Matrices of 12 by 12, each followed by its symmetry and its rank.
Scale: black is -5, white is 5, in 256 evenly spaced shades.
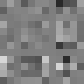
antisymmetric, rank two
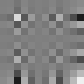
symmetric, rank one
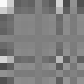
symmetric, rank one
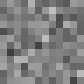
antisymmetric, full rank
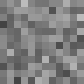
antisymmetric, full rank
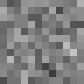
antisymmetric, full rank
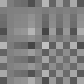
symmetric, rank one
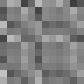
antisymmetric, rank two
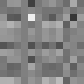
neither, rank two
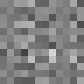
neither, rank two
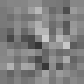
antisymmetric, rank two
